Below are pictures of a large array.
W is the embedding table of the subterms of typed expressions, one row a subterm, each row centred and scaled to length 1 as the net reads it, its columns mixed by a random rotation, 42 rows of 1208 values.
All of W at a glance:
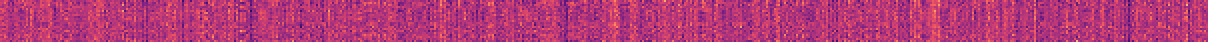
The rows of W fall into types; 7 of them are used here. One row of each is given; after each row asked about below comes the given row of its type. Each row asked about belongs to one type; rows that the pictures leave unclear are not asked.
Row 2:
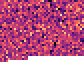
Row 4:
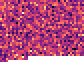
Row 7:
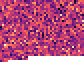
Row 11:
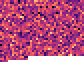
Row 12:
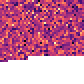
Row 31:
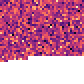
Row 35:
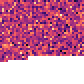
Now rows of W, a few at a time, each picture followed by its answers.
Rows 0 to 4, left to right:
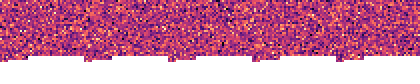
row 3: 35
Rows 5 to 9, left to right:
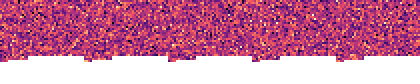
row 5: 11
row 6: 31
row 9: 4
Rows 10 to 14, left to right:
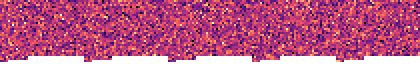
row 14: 31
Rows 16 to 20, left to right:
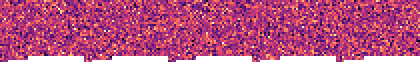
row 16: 11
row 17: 2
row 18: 12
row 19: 4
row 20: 2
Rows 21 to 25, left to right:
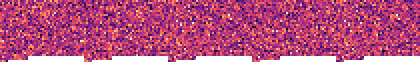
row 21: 31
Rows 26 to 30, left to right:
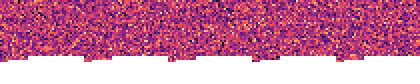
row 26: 11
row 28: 2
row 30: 4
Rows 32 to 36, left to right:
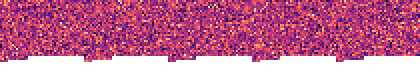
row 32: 2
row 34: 2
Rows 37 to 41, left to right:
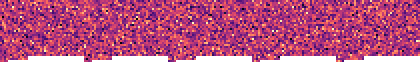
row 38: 4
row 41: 31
